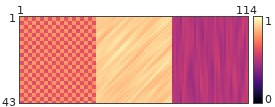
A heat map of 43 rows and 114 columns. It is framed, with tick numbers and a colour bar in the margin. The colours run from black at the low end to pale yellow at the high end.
It is made of 1 by 3 panels. Panel 1,1: high, checkered. Panel 1,2: very high, slanting up to the right, faint in contrast. Panel 1,3: middling, streaked downward, faint in contrast.
